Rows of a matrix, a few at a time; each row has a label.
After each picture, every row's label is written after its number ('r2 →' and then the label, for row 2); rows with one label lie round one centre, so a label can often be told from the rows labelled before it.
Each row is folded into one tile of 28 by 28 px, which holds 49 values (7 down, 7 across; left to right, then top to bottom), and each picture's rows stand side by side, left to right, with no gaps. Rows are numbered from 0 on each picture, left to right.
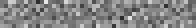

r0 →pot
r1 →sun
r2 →pot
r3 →sun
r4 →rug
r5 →pot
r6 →sun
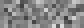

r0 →sun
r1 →pot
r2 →rug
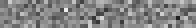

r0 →pot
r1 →sun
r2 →sun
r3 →rug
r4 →sun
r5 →pot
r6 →rug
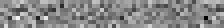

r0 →rug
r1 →rug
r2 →pot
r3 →pot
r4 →rug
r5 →pot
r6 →sun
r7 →rug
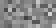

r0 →sun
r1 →pot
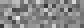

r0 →rug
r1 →pot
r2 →sun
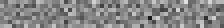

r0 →pot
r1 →pot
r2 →sun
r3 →pot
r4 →pot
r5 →rug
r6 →sun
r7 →rug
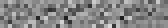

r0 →pot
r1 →rug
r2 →rug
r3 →pot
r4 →rug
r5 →sun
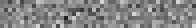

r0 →sun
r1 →pot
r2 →rug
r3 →sun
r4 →pot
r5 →sun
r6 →pot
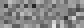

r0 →pot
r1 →pot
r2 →rug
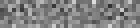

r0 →sun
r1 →pot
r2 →sun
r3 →pot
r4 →sun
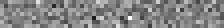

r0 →pot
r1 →pot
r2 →pot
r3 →rug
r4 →rug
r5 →sun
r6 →sun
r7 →sun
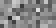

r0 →rug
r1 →sun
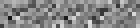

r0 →rug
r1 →pot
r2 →rug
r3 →rug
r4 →pot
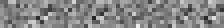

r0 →pot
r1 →rug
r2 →sun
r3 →rug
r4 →pot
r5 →sun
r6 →rug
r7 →rug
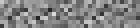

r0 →rug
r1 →rug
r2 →sun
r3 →rug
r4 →sun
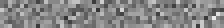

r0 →pot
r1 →sun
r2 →rug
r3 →sun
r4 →sun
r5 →pot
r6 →pot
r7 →rug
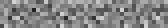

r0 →rug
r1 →sun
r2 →rug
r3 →rug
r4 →sun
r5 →rug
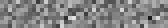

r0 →sun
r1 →sun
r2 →rug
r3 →sun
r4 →sun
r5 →rug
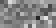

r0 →pot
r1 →rug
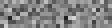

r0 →rug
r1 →sun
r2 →rug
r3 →sun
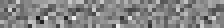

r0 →sun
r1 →rug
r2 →rug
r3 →sun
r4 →rug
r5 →sun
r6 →sun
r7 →rug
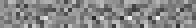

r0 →pot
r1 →rug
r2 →sun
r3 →rug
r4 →rug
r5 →rug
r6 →sun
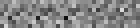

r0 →rug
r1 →rug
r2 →rug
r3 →sun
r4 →sun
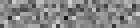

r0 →rug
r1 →pot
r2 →rug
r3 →sun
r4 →rug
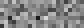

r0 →rug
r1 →rug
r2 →sun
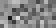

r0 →rug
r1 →sun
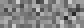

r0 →sun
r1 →sun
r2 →rug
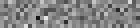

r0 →pot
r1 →rug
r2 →sun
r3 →pot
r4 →sun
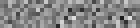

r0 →pot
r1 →sun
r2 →rug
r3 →sun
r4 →rug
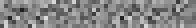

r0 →rug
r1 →rug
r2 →sun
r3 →sun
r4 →rug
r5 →rug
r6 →sun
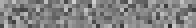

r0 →rug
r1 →sun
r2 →sun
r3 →pot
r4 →sun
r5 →pot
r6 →rug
